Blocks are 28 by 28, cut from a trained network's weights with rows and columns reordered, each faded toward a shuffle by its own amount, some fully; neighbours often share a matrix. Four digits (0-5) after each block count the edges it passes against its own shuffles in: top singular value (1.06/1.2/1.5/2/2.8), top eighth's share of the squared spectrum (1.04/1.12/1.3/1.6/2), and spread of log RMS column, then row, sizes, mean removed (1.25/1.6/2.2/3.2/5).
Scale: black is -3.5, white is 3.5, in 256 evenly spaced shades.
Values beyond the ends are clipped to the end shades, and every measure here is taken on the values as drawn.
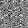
2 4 2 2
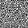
2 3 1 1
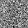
2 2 1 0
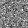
0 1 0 0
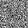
2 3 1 1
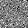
0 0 0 0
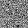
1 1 0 0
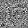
2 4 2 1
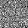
2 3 1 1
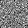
1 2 0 0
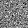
0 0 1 0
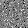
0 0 0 0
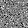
0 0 0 0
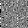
3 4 2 0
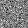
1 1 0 0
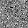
1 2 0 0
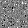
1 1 1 0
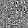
3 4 2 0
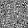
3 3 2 1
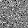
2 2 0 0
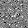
1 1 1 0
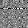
3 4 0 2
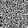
1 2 0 0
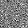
2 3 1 1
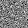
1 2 0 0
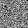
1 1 0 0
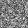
1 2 0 0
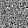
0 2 0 1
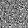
2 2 0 0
